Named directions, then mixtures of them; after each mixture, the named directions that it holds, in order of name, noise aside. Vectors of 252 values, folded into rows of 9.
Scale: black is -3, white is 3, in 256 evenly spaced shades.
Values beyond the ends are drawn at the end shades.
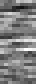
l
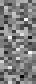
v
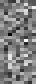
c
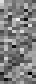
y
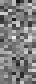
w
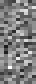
c, v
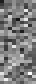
y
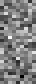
v, w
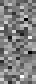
v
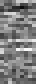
l, v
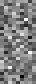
v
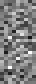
c, v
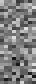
w, y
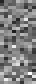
w, y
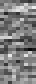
c, l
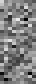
y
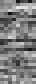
l, w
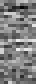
l, v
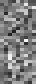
c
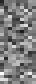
v, y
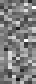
c, w
